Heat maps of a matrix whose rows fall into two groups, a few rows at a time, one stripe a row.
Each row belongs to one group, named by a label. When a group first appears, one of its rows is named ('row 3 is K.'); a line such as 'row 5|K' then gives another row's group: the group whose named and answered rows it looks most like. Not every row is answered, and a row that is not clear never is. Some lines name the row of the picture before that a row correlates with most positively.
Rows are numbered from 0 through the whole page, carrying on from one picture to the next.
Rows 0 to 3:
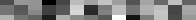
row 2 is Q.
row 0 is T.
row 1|Q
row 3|Q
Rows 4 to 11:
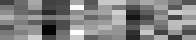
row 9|T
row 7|Q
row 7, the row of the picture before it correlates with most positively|3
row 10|T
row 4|T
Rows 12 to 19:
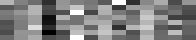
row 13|T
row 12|Q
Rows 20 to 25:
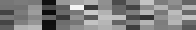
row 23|Q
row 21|Q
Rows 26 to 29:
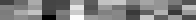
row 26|T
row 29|T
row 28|Q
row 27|Q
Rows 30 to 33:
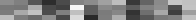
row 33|Q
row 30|Q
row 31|Q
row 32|Q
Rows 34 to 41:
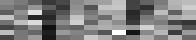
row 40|Q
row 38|T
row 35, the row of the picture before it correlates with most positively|30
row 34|Q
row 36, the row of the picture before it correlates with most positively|32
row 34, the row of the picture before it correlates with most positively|30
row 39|T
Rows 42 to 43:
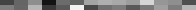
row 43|Q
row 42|T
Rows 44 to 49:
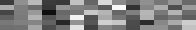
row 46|T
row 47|T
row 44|T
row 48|Q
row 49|Q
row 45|Q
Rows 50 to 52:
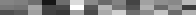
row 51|T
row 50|Q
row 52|Q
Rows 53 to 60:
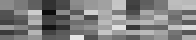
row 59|T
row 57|T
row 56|Q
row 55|T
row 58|Q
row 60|Q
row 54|Q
